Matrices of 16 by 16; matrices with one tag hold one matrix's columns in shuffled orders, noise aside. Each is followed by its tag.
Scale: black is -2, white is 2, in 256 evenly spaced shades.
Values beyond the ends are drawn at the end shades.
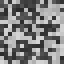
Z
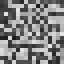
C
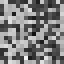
Z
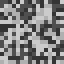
Z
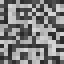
C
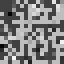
Z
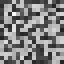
C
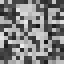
Z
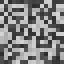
C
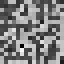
Z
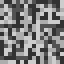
Z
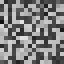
C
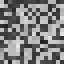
C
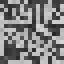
Z
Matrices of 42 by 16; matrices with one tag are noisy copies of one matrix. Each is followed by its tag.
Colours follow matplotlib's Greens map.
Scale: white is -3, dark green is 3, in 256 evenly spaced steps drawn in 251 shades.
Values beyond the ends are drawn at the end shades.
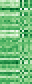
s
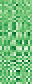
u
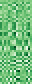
u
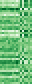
s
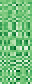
u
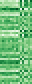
s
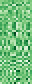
u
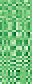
u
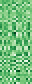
u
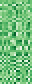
u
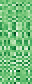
u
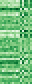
s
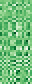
u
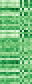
s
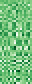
u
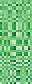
u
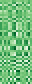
u
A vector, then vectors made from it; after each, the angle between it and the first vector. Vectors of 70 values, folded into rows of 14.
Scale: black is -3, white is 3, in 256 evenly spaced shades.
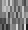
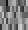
partly opposed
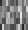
orthogonal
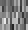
partly opposed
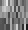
nearly parallel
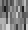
nearly opposite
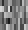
orthogonal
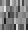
partly aligned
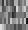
orthogonal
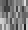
nearly opposite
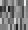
partly opposed
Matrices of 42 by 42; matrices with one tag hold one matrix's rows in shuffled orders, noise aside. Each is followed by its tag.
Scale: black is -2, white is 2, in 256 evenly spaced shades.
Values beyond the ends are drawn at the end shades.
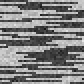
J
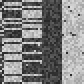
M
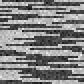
J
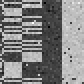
M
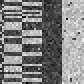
M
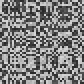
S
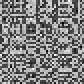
S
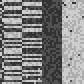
M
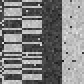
M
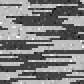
J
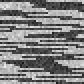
J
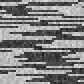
J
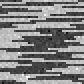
J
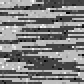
J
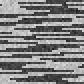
J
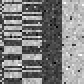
M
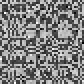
S
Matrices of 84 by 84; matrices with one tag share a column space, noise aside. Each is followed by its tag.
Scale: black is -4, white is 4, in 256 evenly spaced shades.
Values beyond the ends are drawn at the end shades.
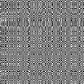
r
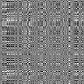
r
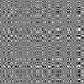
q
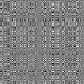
r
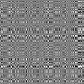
q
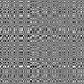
q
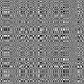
q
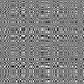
q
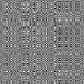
r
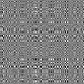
q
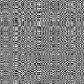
r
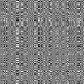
r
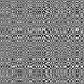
q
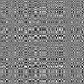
q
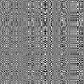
r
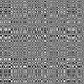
q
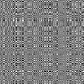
r
